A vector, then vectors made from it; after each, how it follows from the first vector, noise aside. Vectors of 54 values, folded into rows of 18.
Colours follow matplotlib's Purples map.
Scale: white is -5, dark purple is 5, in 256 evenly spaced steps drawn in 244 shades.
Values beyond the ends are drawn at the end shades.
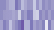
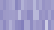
shrunk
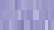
shrunk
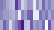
scaled up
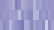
shrunk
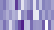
scaled up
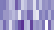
scaled up
